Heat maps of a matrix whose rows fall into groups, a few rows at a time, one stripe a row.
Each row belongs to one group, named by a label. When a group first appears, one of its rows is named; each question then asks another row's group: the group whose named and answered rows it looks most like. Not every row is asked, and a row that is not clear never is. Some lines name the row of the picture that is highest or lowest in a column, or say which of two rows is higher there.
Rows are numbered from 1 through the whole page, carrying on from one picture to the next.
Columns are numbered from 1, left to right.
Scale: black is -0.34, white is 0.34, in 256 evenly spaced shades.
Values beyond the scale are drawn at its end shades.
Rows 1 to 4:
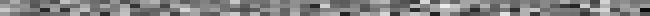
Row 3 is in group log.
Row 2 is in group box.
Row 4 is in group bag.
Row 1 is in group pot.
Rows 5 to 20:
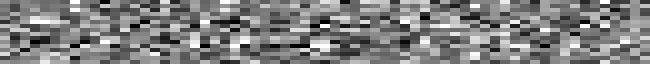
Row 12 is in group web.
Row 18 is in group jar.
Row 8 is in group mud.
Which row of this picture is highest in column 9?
16
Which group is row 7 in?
bag
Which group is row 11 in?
box
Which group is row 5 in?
bag
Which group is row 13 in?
jar
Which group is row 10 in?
mud
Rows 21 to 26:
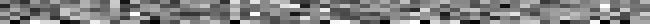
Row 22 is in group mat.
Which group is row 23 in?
pot
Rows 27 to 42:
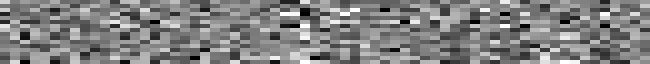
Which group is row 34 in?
log
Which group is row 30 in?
mat
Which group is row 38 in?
pot
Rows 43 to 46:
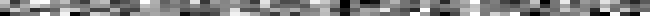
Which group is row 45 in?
pot
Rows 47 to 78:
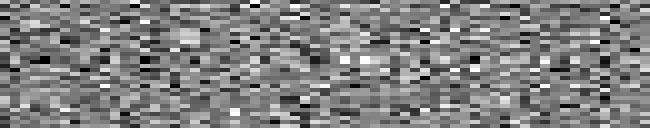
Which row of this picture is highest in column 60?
57
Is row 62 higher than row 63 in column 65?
No
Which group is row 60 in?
mat
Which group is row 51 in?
mat
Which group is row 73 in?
box
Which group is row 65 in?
bag
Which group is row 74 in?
pot
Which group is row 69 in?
mud
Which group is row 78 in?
mat
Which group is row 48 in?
log
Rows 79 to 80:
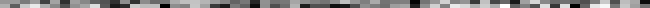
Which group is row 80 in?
jar
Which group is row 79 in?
log
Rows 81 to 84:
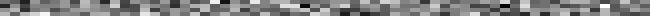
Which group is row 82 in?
mat
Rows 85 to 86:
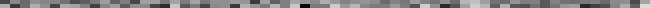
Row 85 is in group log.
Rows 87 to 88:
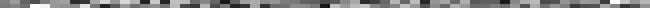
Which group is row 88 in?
mud
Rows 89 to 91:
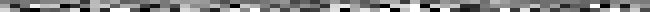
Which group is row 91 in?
bag
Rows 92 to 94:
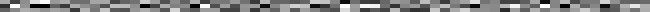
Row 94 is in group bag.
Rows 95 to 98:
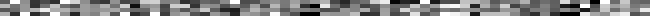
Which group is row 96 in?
box
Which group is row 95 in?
pot
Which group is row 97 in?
mud
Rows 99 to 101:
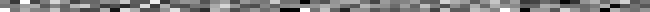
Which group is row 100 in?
bag
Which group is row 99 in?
box
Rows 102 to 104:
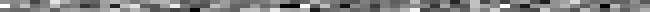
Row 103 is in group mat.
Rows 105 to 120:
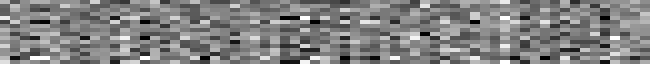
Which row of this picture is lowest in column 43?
113
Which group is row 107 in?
web
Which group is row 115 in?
mud
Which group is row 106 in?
pot
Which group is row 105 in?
jar
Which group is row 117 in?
box
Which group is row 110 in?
web
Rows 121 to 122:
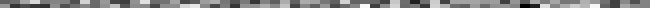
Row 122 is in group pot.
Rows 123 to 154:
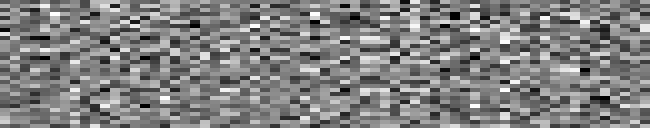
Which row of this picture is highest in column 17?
147
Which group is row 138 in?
bag
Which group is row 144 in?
jar
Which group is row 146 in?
pot
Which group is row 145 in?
bag
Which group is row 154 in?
jar
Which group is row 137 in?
web
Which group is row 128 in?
box
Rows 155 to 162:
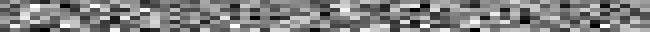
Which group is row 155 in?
web
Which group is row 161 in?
pot
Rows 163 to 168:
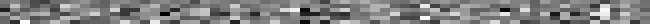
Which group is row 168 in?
box
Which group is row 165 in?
mat
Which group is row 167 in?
pot
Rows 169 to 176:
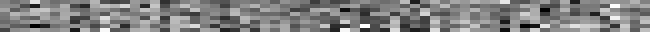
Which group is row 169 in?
jar
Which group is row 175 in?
pot
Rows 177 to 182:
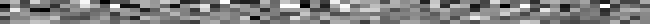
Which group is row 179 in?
web
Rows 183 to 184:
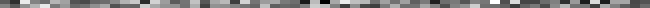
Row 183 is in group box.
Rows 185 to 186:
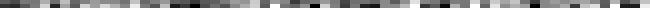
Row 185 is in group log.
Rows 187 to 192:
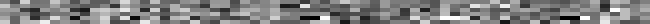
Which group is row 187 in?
box
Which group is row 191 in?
box
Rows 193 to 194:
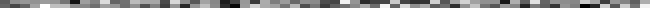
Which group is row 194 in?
mud
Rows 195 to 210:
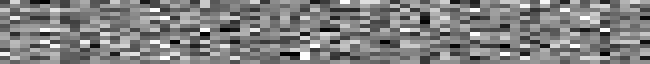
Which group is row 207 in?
log
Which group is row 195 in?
web
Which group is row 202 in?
mud
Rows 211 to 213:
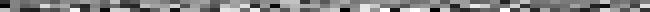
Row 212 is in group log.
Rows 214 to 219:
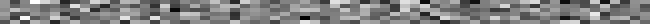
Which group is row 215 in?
bag
